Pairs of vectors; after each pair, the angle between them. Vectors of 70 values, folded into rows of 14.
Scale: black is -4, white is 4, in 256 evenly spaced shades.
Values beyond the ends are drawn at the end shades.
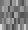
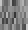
partly opposed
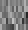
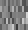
nearly opposite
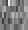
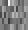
nearly parallel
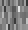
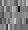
nearly opposite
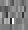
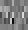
nearly opposite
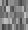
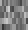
nearly parallel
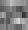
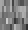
partly opposed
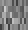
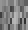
partly aligned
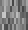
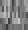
partly aligned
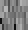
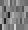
partly opposed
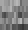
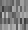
partly opposed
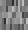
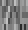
orthogonal
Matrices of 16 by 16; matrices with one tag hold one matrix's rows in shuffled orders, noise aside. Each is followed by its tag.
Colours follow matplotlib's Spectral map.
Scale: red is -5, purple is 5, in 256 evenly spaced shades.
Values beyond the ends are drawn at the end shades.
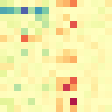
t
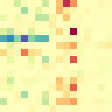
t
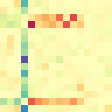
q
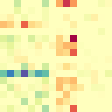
t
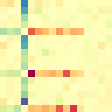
q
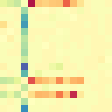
q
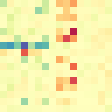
t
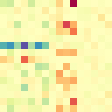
t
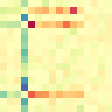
q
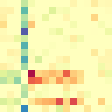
q
